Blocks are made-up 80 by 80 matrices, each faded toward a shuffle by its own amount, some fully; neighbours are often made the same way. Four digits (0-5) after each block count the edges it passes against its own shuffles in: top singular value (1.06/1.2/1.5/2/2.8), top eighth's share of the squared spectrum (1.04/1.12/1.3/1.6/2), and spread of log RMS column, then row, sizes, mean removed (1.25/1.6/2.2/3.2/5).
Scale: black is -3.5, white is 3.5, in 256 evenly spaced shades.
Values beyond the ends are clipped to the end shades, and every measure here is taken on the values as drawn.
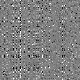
4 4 3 2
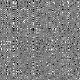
4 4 3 2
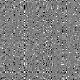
4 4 3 2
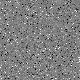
2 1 0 0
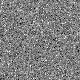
0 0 0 0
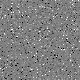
3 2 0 0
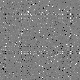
4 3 1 1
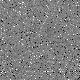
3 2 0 0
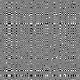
5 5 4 4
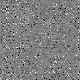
4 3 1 1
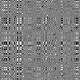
5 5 4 3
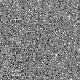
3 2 0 0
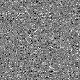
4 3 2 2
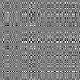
5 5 4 4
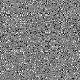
4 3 1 2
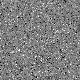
2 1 0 0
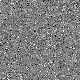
2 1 0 0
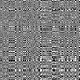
5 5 4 4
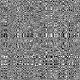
5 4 3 3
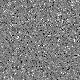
2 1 0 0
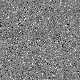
0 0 0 0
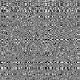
5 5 2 3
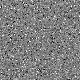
3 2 0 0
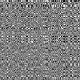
5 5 3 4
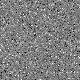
2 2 0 0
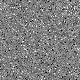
2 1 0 0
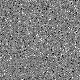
2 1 0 0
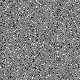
2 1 0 0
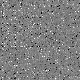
3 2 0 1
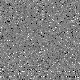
3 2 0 1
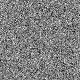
0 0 0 0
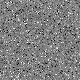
2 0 0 0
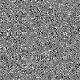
4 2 1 1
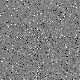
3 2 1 0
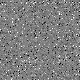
3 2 1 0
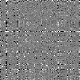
4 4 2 2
